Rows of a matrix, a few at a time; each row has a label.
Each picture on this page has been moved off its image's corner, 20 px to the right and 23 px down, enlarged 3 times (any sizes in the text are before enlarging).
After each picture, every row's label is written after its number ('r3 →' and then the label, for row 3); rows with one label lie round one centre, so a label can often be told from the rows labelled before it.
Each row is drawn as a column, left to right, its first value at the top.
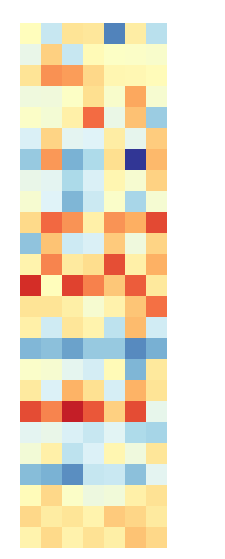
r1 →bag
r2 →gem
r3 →bag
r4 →bag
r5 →gem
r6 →bag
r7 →gem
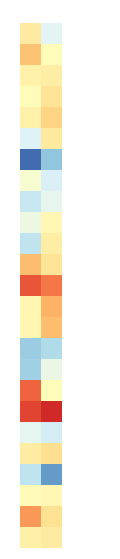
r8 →bag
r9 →bag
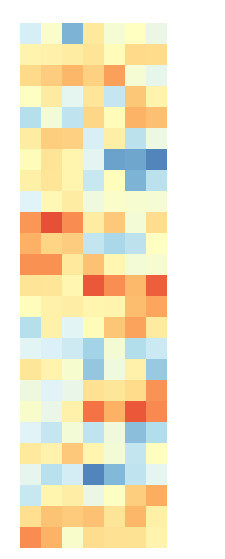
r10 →gem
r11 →gem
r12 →gem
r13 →bag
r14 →bag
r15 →bag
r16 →bag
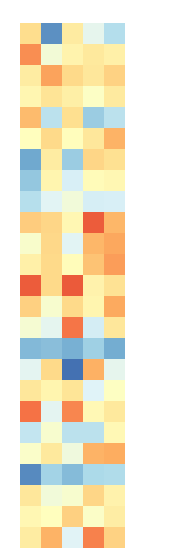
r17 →bag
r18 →gem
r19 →bag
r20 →gem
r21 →gem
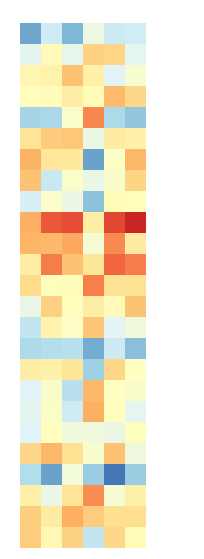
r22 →gem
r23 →gem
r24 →gem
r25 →bag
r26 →gem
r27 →gem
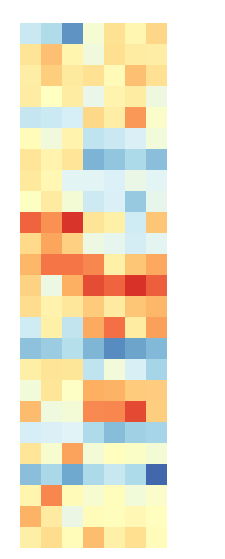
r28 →gem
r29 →gem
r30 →gem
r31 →bag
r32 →bag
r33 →bag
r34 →bag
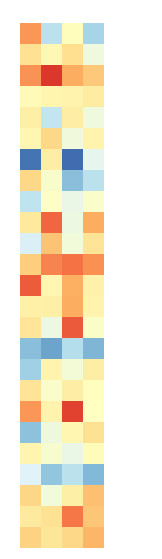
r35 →bag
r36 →gem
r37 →bag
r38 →gem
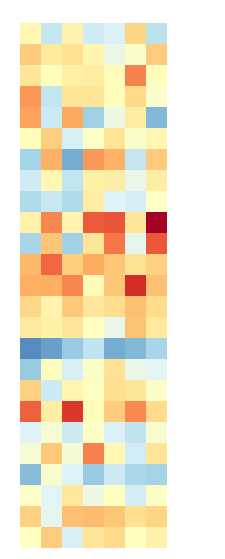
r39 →bag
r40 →gem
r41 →bag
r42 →gem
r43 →gem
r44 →bag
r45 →gem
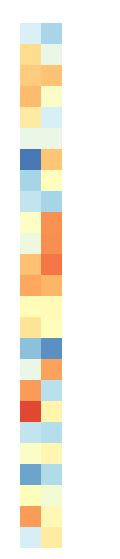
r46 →bag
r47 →gem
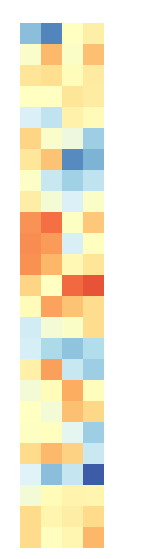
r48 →gem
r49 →gem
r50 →bag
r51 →bag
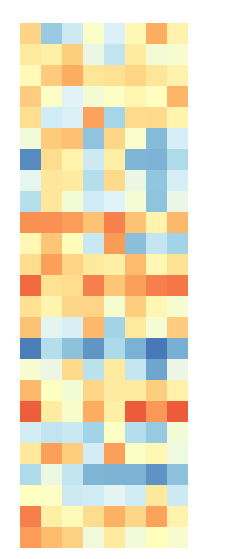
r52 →bag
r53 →gem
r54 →gem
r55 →bag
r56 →gem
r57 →bag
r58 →bag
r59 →bag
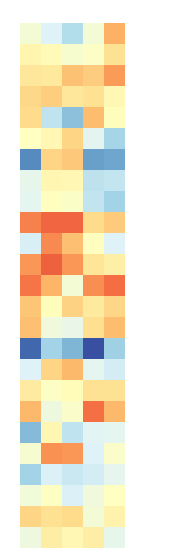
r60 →bag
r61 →gem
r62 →gem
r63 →bag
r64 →bag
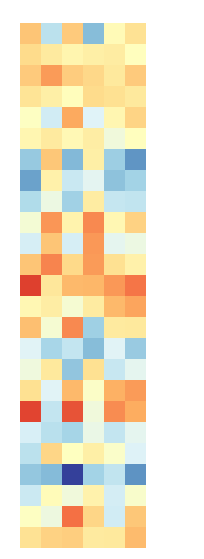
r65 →bag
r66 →gem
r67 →bag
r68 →gem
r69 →bag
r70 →bag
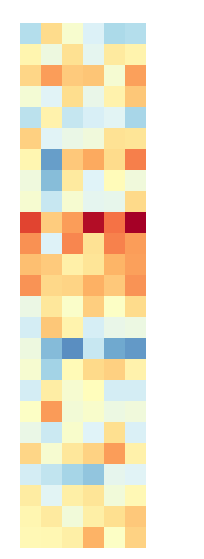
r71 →gem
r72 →bag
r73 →gem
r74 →gem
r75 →gem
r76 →gem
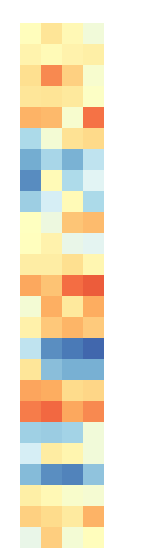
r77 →bag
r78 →bag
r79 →bag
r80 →bag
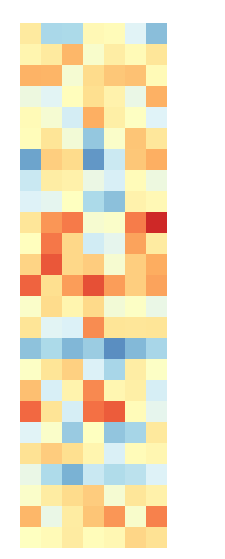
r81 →bag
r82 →gem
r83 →gem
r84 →bag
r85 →bag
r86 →gem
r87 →gem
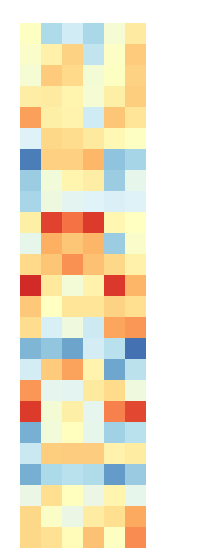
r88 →bag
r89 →gem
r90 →gem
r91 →gem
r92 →bag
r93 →bag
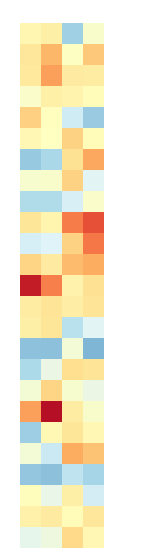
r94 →bag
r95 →bag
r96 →gem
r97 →gem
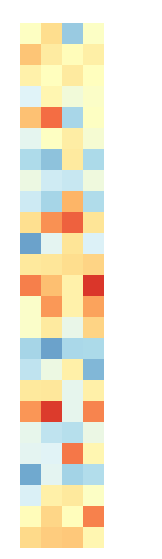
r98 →bag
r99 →bag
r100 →gem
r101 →bag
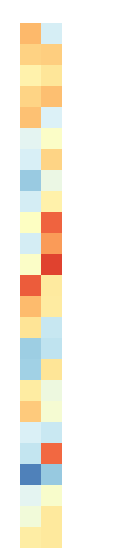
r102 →bag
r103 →gem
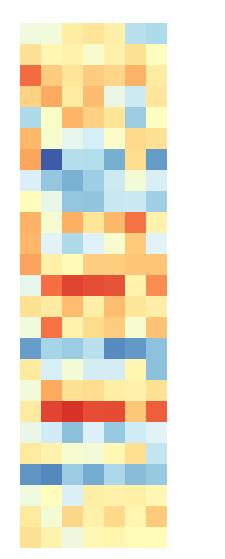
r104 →gem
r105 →bag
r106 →bag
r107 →bag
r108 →bag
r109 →gem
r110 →bag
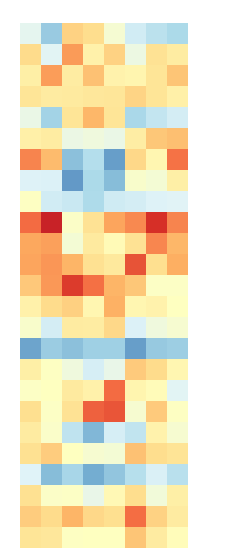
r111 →gem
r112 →gem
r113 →bag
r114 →bag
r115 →bag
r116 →gem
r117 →gem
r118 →gem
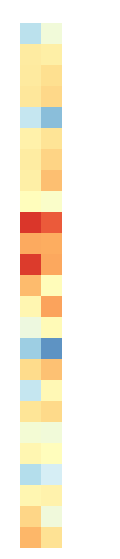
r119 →gem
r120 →gem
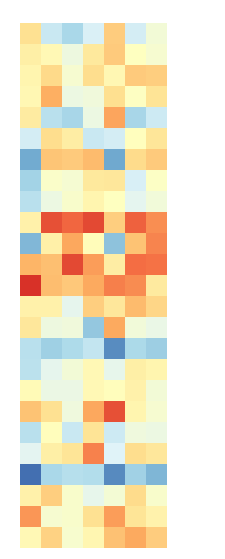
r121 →bag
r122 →gem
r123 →gem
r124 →gem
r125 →bag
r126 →gem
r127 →gem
